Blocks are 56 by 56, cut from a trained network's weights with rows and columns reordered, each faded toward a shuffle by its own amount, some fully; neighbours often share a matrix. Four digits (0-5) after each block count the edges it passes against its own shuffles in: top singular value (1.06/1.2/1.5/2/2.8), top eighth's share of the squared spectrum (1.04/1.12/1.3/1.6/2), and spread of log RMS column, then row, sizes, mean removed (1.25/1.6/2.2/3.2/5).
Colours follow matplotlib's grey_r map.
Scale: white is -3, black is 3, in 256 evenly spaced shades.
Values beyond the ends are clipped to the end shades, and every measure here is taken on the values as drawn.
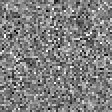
2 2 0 1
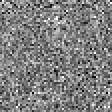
2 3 1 1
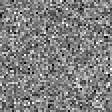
2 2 0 0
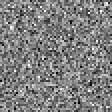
1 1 0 0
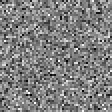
0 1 0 0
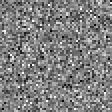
2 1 1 0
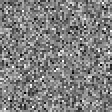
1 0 0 0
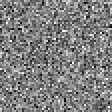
0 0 0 0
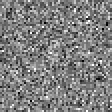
0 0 0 0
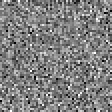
1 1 0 0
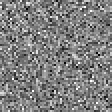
0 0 0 0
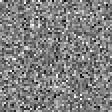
1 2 1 1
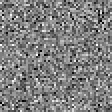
2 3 1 2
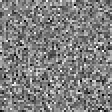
1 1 0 1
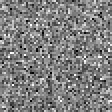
2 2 1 0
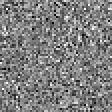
1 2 0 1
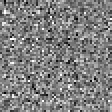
2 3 2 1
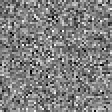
1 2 1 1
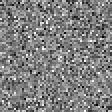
1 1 0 0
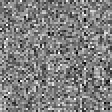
3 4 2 1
